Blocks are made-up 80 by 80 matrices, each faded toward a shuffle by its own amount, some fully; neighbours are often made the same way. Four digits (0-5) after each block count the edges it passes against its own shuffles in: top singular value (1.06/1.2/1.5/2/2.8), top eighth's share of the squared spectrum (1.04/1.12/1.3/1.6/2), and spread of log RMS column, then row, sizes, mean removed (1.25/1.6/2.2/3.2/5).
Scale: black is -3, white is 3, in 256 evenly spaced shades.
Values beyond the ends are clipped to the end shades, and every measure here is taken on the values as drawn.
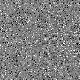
3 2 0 1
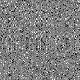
4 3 1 1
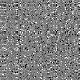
4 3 2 2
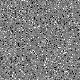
3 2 1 0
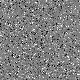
0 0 0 0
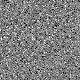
3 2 0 0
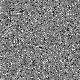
2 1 0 0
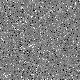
1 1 0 0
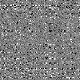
4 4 2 3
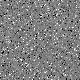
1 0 0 0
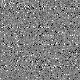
3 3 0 2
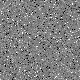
0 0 0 0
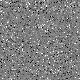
2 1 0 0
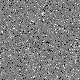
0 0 0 0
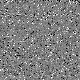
2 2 0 1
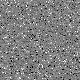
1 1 0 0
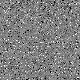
2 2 0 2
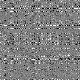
4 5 2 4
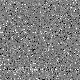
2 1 0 1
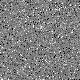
2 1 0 0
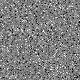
2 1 0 0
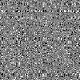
4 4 2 2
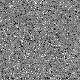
2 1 0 0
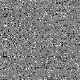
3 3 1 2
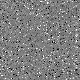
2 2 0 0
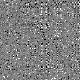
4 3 2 1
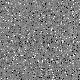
3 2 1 1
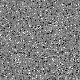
3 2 0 0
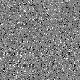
3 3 1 1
